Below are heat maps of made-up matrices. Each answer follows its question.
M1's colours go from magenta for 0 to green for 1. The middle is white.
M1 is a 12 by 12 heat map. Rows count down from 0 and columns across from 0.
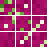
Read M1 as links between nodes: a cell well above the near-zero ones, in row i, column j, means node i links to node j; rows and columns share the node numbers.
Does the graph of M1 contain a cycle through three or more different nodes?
no
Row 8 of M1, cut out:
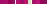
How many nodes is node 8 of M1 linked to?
1
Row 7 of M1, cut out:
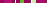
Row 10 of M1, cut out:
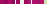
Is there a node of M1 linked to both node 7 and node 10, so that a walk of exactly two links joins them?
yes
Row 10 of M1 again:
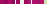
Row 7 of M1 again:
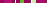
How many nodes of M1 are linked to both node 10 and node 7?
1
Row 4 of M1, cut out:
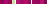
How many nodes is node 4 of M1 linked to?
1
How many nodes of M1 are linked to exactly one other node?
4
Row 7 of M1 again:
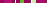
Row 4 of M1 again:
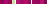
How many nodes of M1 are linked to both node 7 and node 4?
0
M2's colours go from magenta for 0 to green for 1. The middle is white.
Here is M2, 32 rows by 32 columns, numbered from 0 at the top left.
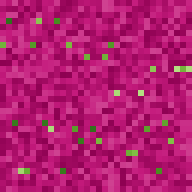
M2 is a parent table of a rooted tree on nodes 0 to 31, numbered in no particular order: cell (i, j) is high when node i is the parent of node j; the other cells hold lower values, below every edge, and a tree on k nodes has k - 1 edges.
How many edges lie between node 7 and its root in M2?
1
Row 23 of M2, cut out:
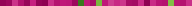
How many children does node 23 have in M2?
3
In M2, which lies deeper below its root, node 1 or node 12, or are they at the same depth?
node 1
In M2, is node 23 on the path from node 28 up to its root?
yes
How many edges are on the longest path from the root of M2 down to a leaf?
10
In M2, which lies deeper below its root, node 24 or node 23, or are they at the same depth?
node 23
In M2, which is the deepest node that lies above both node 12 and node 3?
21
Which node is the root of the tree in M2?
20
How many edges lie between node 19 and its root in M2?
6
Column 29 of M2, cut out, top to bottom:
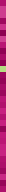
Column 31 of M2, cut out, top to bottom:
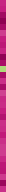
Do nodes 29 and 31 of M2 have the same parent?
yes
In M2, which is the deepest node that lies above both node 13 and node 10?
23
